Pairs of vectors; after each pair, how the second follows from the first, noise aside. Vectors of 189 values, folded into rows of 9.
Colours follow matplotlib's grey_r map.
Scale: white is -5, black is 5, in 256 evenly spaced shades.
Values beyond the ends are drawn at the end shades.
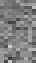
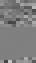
partly zeroed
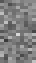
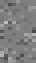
partly zeroed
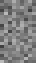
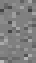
partly zeroed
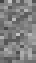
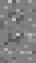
partly zeroed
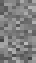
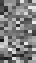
scaled up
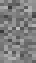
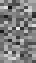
scaled up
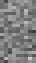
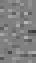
partly zeroed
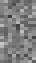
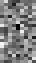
scaled up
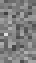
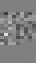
partly zeroed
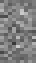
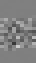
partly zeroed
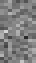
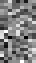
scaled up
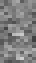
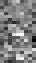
scaled up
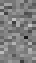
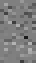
partly zeroed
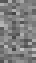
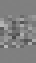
partly zeroed
